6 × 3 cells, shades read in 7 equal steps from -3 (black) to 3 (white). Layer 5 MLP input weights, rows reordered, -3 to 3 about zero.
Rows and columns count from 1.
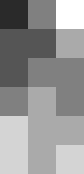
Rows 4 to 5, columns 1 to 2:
0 1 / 2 1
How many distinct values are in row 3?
2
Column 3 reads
3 1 0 0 1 2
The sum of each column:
0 2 7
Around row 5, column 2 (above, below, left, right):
1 1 2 1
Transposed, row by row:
-2 -1 -1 0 2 2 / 0 -1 0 1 1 1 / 3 1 0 0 1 2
